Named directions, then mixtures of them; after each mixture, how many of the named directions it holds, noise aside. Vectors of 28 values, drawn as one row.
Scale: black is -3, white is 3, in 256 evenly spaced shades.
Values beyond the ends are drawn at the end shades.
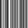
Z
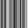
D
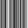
one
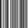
one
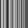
two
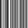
one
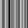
two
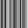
one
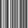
one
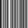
one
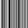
one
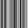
one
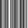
two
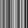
two
